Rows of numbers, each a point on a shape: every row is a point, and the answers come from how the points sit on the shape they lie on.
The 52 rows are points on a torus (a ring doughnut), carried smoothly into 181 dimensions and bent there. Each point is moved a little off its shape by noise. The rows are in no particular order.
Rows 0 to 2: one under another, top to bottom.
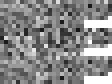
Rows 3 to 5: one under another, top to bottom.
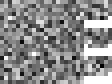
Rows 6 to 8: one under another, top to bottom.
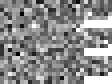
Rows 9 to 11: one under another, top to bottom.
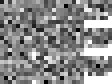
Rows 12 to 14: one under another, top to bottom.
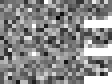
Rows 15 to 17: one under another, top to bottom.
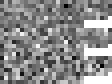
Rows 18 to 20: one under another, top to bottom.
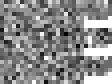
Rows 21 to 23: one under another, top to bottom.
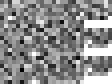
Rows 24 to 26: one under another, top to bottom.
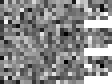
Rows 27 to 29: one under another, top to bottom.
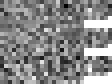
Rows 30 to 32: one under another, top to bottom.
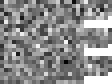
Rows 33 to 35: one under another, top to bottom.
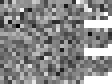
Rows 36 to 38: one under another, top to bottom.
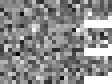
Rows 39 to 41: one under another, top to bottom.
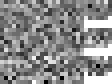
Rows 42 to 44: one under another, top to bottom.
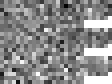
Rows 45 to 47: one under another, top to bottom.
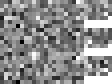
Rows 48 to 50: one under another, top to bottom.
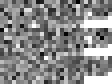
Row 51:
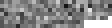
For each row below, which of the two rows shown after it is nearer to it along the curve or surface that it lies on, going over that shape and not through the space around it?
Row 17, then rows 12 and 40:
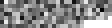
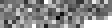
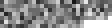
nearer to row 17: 40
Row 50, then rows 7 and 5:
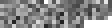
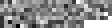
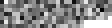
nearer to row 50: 7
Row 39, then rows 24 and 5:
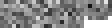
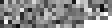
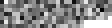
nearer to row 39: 24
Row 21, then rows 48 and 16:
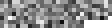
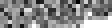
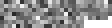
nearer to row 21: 16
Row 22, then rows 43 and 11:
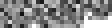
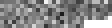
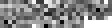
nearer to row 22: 11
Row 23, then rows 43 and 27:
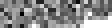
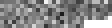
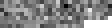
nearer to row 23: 27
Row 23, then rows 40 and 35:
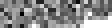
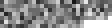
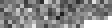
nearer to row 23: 40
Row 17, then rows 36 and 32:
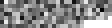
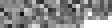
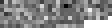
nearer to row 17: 36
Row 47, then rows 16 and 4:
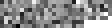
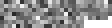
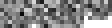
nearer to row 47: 16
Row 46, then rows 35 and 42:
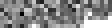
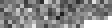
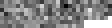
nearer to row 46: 42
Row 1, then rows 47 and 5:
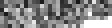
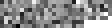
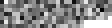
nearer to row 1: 5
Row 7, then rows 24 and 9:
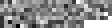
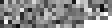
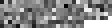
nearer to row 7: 9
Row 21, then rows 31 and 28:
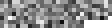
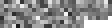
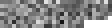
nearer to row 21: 28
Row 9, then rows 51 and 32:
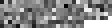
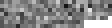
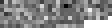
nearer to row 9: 32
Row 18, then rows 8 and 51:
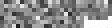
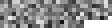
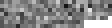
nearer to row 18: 51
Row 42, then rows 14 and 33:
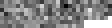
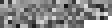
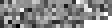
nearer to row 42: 14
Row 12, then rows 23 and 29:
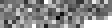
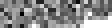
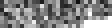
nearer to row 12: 29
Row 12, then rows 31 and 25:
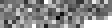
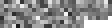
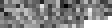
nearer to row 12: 25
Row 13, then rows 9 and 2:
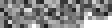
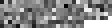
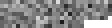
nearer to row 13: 2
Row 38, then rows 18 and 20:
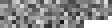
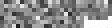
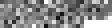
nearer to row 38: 20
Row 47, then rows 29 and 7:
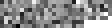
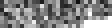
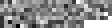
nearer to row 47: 7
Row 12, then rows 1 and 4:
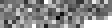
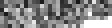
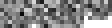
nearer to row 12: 1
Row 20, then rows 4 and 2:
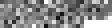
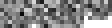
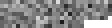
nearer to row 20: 2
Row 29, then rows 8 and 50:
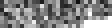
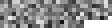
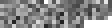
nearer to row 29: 50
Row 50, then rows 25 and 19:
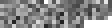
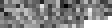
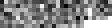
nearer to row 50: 25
